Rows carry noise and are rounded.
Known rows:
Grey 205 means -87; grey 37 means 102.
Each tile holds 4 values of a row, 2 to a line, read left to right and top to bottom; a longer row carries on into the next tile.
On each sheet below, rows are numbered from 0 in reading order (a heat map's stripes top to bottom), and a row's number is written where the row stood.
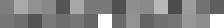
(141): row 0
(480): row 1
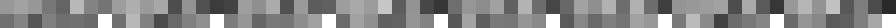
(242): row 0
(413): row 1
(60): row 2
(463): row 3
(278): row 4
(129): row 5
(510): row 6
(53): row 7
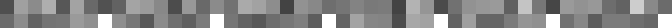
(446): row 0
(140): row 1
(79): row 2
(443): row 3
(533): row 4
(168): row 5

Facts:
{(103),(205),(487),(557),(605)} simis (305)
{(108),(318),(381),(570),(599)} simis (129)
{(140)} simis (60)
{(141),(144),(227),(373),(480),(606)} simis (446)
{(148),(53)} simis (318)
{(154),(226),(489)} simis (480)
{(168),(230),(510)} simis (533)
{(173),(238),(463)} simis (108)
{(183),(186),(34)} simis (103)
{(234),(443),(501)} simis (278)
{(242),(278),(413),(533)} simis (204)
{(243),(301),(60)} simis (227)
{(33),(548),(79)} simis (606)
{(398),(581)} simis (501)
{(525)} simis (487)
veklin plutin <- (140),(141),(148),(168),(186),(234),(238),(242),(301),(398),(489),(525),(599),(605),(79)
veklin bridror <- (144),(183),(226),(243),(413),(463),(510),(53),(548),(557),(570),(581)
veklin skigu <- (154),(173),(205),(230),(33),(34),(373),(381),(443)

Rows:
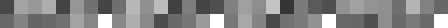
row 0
(606)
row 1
(243)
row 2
(226)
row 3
(599)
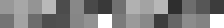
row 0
(557)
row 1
(548)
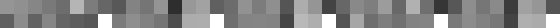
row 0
(398)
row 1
(154)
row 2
(381)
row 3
(501)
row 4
(373)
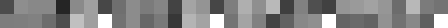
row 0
(33)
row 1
(205)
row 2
(144)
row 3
(238)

